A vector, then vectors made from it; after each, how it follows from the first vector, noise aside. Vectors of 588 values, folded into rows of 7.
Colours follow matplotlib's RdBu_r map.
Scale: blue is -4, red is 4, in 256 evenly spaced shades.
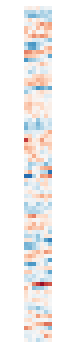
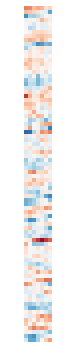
wrapped around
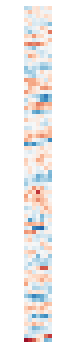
wrapped around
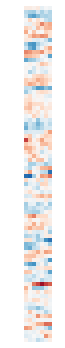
copied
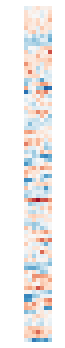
wrapped around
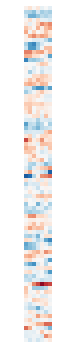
copied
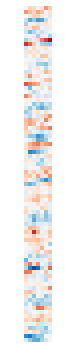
wrapped around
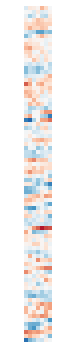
wrapped around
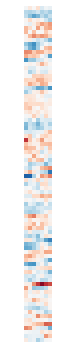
copied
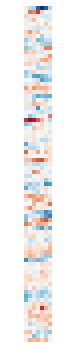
wrapped around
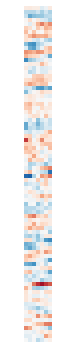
copied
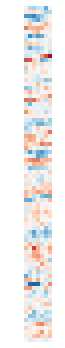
wrapped around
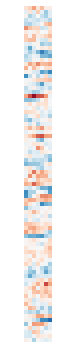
wrapped around
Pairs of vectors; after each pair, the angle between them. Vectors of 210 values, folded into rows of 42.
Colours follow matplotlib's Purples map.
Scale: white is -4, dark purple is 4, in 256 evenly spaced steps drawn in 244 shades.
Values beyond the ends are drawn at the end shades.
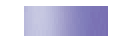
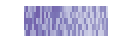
partly opposed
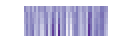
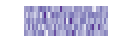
orthogonal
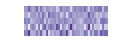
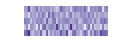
nearly parallel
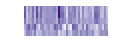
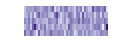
orthogonal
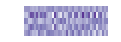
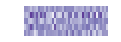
nearly parallel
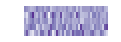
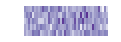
partly opposed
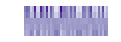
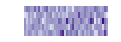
orthogonal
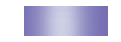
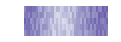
nearly parallel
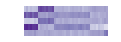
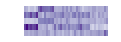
nearly parallel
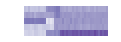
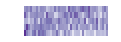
partly opposed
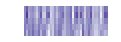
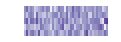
orthogonal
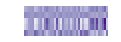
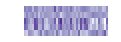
nearly opposite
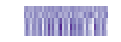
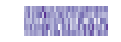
partly opposed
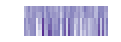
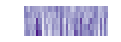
nearly opposite
